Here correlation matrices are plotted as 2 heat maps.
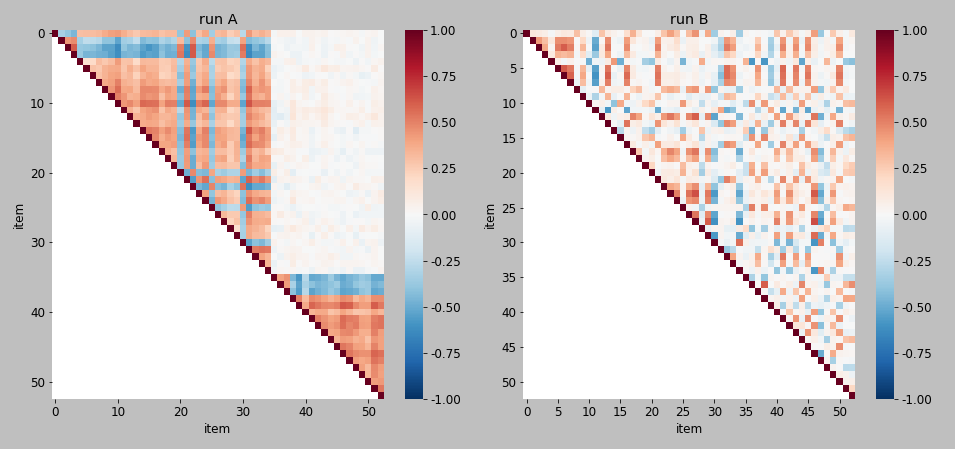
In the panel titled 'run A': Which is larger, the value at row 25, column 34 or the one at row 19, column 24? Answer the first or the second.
the second
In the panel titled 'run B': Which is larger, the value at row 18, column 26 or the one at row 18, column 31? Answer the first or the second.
the first
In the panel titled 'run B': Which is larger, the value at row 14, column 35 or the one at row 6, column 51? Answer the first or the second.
the first
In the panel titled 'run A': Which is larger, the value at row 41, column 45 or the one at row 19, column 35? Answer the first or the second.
the first
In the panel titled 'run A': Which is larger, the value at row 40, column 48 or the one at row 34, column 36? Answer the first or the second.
the first
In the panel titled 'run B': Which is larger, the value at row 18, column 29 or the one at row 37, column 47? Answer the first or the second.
the first
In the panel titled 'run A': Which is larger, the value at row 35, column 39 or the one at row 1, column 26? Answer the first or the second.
the second
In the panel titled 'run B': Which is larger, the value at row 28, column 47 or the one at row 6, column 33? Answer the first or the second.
the second
